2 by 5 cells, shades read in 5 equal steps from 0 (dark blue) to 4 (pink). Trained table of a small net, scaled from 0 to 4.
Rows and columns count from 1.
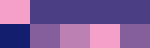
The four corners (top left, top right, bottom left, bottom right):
4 1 0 2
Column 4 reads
1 4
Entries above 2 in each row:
1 2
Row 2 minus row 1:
-4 1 2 3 1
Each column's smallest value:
0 1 1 1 1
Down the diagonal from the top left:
4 2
